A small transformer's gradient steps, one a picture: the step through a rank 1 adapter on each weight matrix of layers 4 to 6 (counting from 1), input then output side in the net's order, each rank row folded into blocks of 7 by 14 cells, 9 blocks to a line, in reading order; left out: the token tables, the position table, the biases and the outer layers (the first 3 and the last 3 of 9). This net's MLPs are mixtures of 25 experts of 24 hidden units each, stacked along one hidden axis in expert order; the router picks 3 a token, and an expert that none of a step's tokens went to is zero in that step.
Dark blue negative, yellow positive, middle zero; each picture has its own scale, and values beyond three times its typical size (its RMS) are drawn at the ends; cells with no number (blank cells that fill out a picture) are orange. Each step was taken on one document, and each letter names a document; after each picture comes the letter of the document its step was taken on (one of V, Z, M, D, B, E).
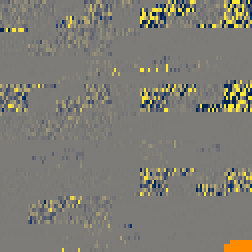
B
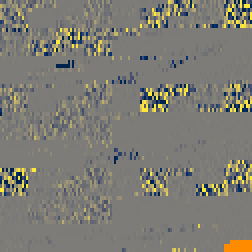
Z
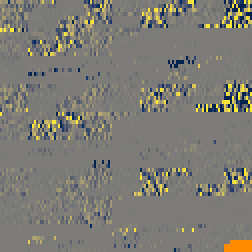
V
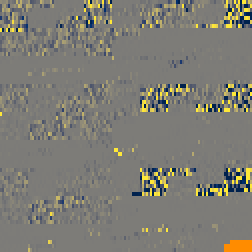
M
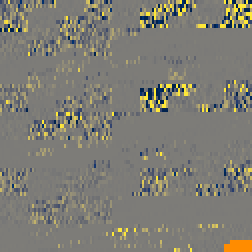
V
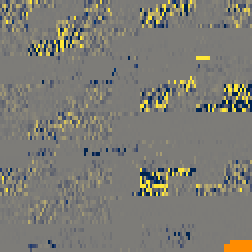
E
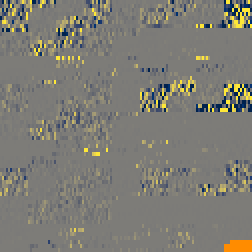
E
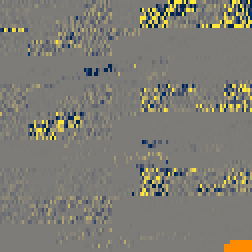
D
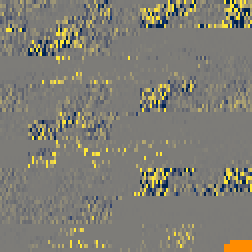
E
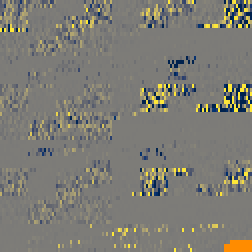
V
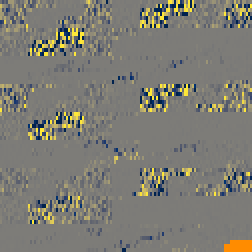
Z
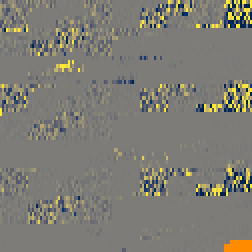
Z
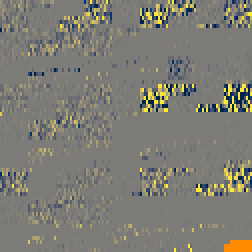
V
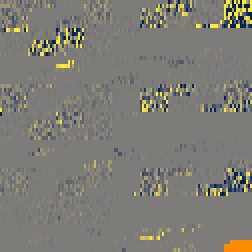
Z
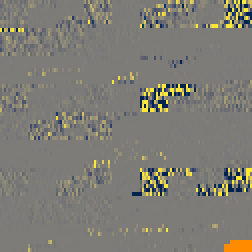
M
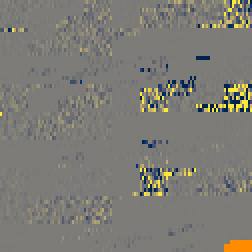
D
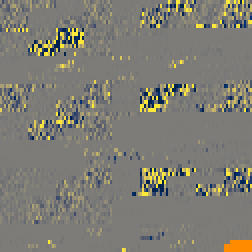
Z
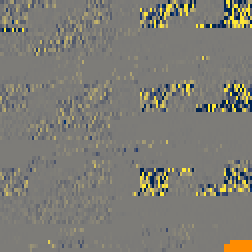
E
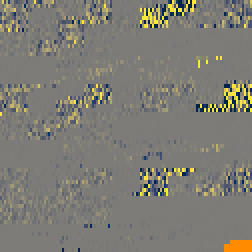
B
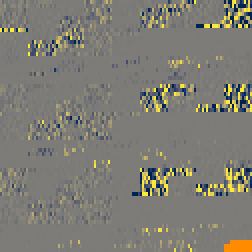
V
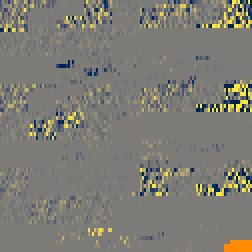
D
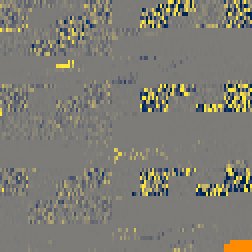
Z
